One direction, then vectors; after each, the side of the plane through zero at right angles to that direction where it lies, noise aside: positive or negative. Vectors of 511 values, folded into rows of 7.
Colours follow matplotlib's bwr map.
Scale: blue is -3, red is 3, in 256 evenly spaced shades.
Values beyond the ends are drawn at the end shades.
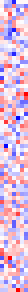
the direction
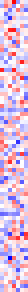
negative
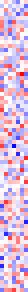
positive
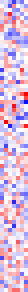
positive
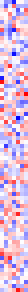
positive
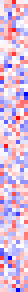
negative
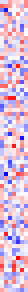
negative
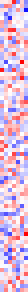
negative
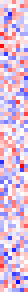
negative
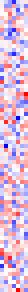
positive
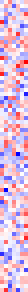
negative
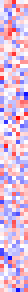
negative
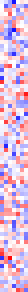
positive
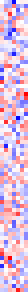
positive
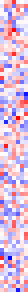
negative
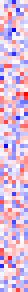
positive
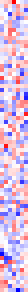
negative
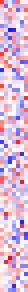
positive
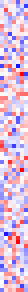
positive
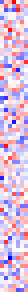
negative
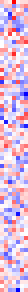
negative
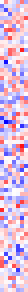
negative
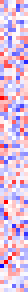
positive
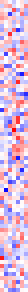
negative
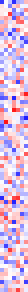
positive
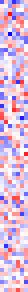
positive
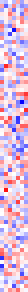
positive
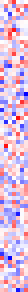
negative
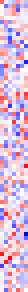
positive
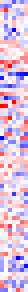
positive
